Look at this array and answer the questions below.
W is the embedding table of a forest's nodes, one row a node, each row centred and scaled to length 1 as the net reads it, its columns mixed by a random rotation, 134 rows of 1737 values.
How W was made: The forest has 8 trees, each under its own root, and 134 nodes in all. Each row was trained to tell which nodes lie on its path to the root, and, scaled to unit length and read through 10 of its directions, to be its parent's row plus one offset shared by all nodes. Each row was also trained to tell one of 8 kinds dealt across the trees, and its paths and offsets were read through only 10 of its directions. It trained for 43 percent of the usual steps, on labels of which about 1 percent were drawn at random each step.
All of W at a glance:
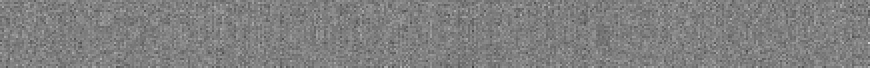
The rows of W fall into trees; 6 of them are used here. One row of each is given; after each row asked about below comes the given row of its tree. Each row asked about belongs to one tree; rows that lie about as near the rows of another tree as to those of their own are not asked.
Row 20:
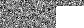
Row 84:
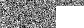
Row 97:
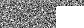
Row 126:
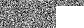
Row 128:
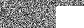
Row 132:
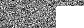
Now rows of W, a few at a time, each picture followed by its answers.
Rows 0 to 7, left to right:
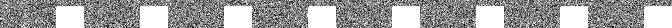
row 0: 126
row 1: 84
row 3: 128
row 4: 126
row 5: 126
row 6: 126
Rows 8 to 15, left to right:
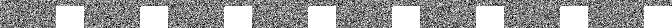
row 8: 126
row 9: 132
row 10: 132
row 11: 132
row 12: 126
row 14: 132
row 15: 128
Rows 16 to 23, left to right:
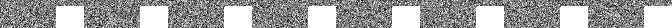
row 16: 97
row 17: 126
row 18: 132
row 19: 84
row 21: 132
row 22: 20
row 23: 20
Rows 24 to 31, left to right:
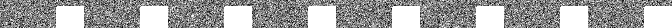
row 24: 20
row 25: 132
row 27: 84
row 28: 97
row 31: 84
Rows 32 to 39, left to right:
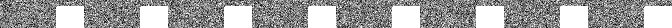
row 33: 97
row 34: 20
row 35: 126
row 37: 126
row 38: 126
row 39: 132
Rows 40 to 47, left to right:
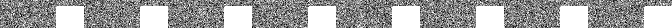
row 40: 126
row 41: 126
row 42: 132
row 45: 126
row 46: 126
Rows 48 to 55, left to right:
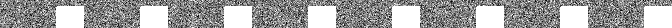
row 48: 84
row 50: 126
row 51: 126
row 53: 20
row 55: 126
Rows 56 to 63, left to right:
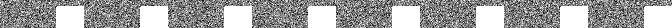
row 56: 132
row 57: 20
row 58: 84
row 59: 132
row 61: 97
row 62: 132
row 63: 132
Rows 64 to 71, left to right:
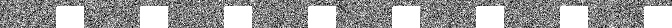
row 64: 132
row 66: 128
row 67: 132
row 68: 20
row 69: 84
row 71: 126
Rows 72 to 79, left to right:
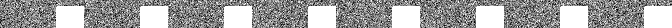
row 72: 132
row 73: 84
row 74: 84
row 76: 126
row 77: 84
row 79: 97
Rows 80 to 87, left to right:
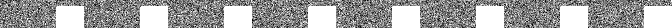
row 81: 132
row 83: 132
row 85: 126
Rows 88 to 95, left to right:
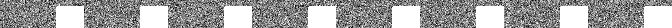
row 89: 126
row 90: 132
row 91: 97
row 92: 20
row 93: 128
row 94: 84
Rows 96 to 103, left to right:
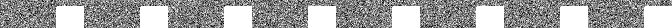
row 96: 97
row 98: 128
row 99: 126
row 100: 128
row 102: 132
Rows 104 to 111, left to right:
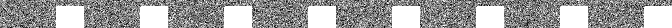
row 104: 128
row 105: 128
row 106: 84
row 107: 84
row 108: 126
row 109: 132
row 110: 128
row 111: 97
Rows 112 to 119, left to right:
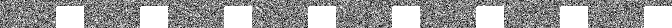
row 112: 132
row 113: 97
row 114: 20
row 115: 128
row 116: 128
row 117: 20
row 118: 126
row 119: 126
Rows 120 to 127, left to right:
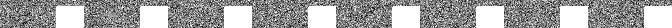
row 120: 128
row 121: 132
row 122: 132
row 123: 132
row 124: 97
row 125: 132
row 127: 20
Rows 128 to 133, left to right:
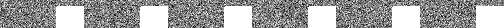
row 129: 84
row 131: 97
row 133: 126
